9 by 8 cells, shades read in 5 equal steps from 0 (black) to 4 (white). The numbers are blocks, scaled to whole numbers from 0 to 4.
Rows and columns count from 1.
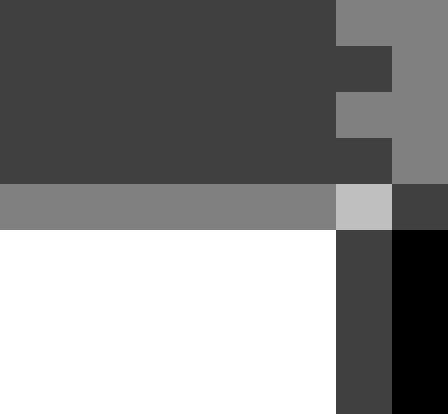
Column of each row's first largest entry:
7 8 7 8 7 1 1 1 1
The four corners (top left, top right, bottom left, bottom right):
1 2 4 0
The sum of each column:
22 22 22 22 22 22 13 9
